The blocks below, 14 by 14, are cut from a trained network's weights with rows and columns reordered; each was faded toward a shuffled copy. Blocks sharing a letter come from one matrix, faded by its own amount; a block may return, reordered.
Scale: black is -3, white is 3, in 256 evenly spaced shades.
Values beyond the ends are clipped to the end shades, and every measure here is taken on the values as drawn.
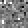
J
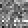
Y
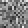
Y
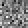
Y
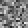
Y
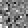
J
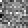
Y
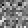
Y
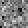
J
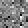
J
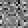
J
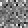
J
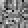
J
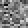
Y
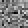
Y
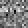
Y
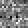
Y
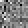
J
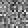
Y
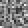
Y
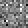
J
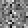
J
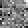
J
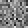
J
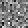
J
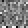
Y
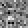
J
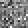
Y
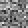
Y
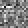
Y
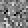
J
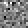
Y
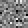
J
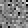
J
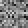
Y
